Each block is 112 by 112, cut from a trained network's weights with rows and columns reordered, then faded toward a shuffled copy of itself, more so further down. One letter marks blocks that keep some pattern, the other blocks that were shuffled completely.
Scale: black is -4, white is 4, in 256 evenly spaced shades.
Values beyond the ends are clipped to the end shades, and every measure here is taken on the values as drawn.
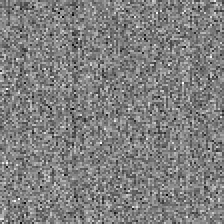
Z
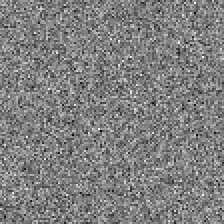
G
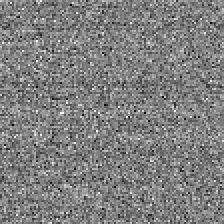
Z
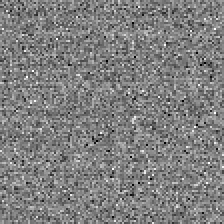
Z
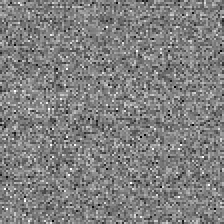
Z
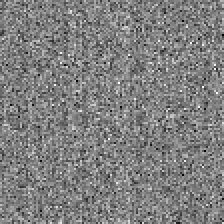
Z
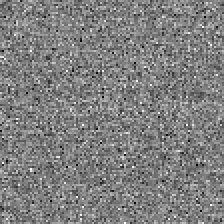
Z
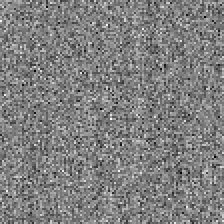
Z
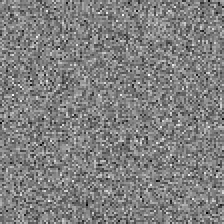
Z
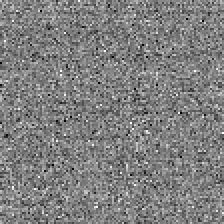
Z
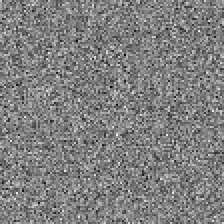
G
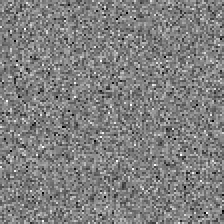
G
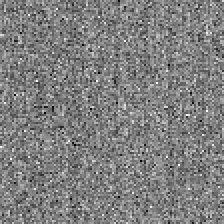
Z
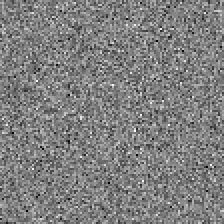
G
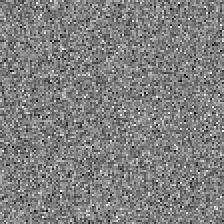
G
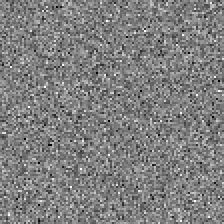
G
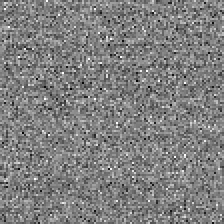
Z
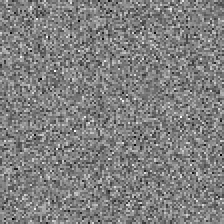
G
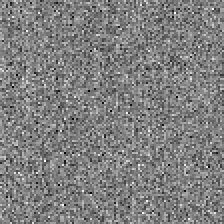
Z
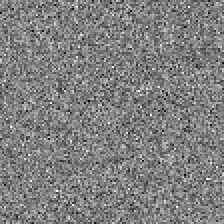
G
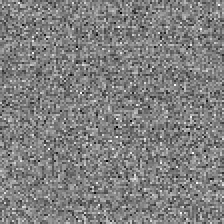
Z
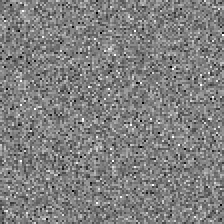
G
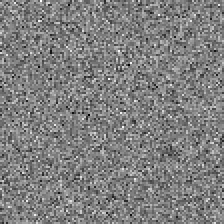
G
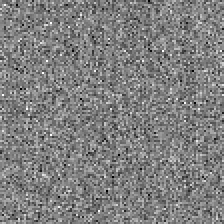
Z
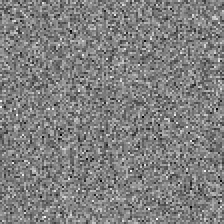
G
